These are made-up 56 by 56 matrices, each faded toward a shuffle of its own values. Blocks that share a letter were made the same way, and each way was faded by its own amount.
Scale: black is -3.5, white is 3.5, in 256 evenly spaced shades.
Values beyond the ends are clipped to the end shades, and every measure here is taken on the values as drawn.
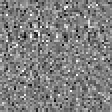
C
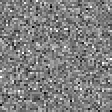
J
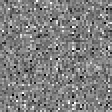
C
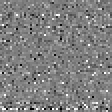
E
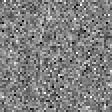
J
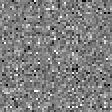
C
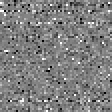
E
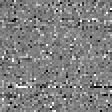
E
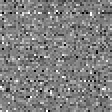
E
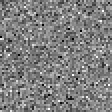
J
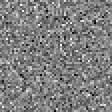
J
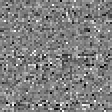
E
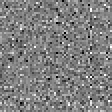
C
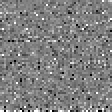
E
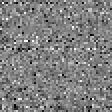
E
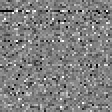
E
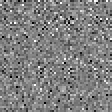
C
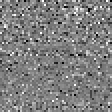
E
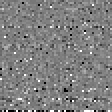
E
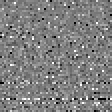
E
